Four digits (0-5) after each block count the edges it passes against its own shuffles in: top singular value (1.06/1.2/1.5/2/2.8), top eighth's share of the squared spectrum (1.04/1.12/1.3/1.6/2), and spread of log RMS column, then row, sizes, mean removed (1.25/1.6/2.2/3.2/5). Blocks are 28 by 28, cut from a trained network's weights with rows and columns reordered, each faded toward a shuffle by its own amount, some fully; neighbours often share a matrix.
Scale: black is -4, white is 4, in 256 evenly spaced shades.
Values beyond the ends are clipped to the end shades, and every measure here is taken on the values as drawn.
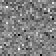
0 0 0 0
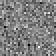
0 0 0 0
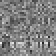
3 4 0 2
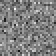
1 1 0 0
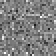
1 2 0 0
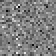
2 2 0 0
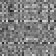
4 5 0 3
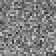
0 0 0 0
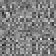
4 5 1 3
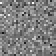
1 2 0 1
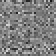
3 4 0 2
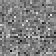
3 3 0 1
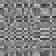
4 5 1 4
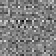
3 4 0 2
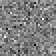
1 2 0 0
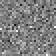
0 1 0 0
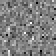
2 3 1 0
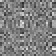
4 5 3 2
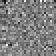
3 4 1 1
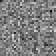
2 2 1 0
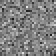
2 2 1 0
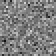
1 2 0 0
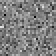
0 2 0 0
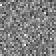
0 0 0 0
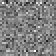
2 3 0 2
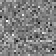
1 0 0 0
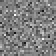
2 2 0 1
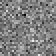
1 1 0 0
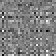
4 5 2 2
